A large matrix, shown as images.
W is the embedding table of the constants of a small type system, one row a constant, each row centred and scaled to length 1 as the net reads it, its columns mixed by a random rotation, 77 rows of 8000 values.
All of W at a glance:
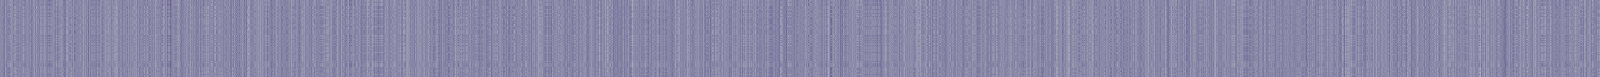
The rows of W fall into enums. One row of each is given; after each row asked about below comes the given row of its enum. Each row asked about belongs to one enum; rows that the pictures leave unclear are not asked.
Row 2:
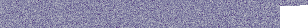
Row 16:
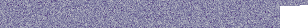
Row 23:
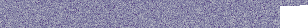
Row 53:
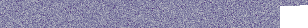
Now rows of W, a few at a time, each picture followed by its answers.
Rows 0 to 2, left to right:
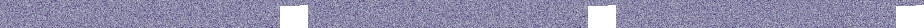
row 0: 16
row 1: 16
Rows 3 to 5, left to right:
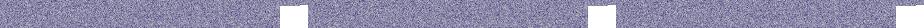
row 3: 16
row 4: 16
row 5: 16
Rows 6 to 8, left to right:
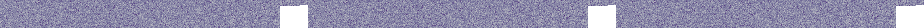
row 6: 23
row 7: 23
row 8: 23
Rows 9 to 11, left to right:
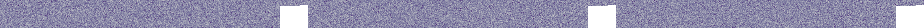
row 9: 16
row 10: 53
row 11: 2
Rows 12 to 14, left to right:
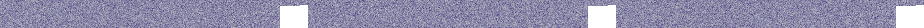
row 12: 53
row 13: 16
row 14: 23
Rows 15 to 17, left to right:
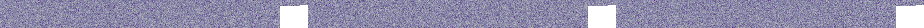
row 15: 23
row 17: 2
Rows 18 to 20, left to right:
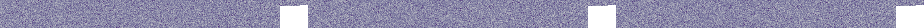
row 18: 2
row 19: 53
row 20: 53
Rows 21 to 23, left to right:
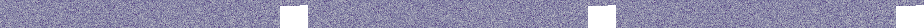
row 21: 23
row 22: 53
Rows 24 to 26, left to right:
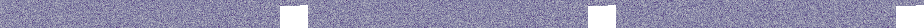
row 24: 2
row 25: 2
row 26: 16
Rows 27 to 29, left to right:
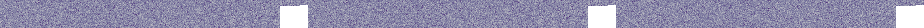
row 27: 23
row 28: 23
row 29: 53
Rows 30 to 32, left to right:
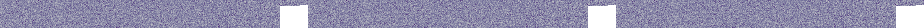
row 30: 2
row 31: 2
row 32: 2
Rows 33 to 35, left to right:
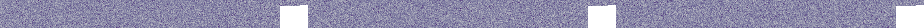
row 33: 2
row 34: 53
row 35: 16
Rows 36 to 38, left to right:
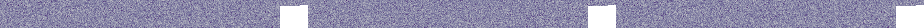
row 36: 16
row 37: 2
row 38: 16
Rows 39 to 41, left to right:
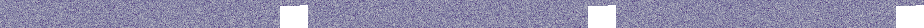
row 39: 23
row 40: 16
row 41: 53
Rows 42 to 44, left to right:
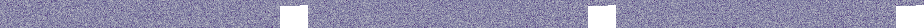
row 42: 16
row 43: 2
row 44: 2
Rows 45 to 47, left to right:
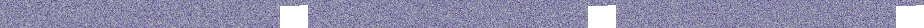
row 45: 16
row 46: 53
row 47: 2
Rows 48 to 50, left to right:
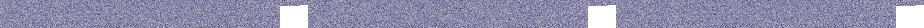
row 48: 2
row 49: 53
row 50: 2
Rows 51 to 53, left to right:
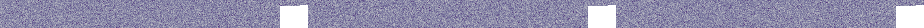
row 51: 2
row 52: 16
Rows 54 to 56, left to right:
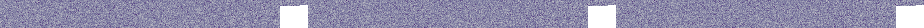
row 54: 23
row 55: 2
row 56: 2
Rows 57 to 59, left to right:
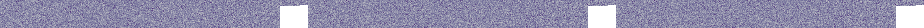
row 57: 53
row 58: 2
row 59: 2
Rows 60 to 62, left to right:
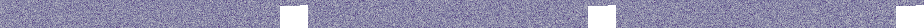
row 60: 2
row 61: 16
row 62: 23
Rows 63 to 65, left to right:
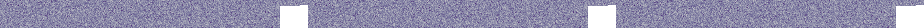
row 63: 16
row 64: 16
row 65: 16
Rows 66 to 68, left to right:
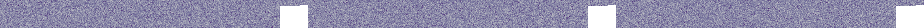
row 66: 16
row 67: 23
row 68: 53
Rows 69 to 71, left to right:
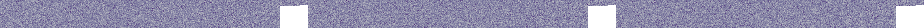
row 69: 53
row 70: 2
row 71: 23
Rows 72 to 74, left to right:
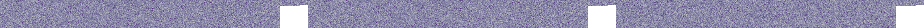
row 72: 53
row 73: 53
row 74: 16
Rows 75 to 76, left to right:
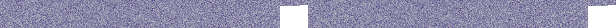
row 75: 53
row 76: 53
